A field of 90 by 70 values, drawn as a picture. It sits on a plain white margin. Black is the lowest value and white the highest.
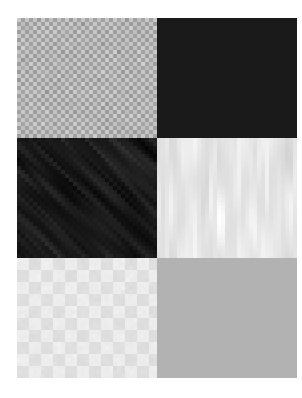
The table splits into 3 rows of 2 panels. Panel 1,1: high, checkered. Panel 1,2: very low, flat. Panel 2,1: very low, slanting down to the right, faint in contrast. Panel 2,2: very high, streaked downward, faint in contrast. Panel 3,1: very high, checkered, faint in contrast. Panel 3,2: high, flat.
